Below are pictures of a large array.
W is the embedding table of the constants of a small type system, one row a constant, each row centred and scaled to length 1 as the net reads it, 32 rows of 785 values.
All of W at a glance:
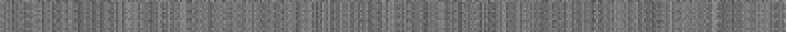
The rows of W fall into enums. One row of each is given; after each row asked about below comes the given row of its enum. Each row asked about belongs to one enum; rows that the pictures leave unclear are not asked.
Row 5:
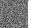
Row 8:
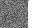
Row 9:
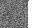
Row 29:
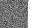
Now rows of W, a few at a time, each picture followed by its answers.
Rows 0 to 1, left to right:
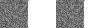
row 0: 29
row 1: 29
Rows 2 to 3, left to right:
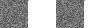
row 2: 5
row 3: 8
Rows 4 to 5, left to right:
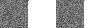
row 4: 9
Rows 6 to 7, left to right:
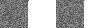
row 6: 9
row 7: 5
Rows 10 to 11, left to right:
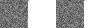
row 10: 29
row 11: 5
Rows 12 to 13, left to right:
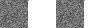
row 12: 8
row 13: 8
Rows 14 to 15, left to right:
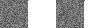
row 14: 5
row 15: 9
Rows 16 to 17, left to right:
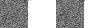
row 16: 8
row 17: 9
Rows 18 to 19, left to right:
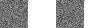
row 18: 29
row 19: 8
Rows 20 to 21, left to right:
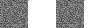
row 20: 5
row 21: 5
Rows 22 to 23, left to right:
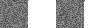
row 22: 5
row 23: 9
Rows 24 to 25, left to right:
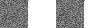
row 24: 8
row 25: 9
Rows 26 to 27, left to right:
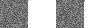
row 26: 5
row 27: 9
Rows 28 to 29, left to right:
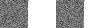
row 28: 8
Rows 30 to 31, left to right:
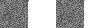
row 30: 9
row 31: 8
